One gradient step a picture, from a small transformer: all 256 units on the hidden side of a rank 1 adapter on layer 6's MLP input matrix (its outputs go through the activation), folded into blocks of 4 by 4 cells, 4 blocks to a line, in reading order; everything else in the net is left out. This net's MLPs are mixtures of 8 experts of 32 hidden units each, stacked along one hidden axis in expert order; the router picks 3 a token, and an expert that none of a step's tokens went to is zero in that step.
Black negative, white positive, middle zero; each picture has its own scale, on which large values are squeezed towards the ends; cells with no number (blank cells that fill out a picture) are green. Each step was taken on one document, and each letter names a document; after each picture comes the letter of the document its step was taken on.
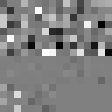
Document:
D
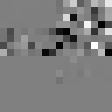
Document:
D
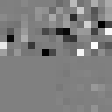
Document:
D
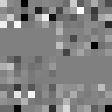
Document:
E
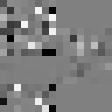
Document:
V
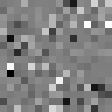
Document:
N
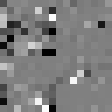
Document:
V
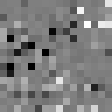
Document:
N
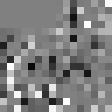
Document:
N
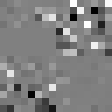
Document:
E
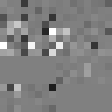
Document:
V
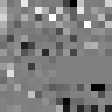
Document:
E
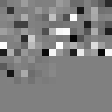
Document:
D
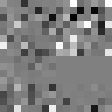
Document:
E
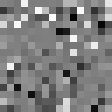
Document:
E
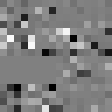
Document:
V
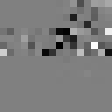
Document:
D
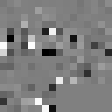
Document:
V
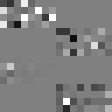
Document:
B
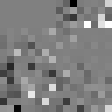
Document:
N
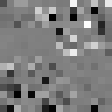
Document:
E
